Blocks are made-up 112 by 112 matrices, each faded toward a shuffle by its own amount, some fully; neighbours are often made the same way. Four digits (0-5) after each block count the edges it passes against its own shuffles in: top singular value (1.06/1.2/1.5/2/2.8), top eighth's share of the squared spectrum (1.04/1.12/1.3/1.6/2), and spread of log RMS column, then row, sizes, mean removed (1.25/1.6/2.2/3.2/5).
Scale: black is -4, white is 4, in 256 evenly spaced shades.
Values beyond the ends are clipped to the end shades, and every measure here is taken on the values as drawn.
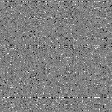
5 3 1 2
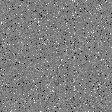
2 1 0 0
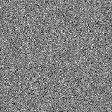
3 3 1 1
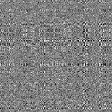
5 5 3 3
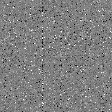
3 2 2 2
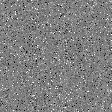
0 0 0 0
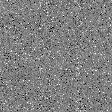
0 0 1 0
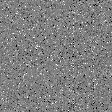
1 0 1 0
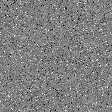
0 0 0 0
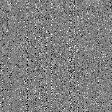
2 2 3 0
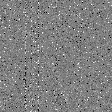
2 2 2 0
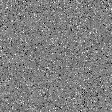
0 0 0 0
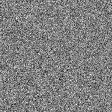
2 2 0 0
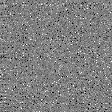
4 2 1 1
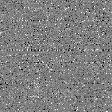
4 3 1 2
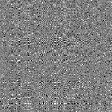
5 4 3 3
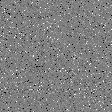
3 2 0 0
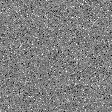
0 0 0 0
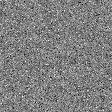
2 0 0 0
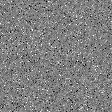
0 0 0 0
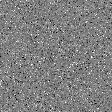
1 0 0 0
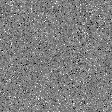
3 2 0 0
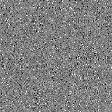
4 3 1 1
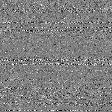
2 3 0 4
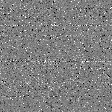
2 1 0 2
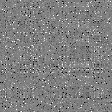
4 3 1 1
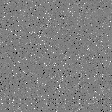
3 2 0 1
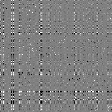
5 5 3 3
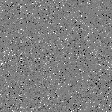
3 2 1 1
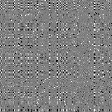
5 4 3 3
